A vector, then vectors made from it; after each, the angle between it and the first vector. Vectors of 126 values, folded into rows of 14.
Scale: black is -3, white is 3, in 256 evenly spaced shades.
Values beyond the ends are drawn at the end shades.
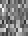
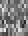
nearly parallel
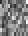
partly aligned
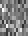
nearly parallel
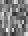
orthogonal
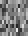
nearly opposite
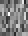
partly aligned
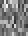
orthogonal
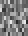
partly opposed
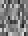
partly aligned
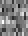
partly opposed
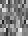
nearly parallel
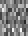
partly aligned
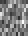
orthogonal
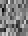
nearly opposite
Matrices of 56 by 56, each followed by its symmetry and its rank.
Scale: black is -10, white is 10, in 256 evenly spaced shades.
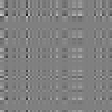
neither, rank one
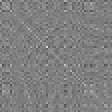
symmetric, rank five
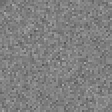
symmetric, full rank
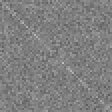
symmetric, full rank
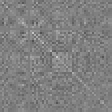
symmetric, rank five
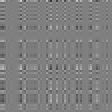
neither, rank one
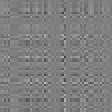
neither, rank two
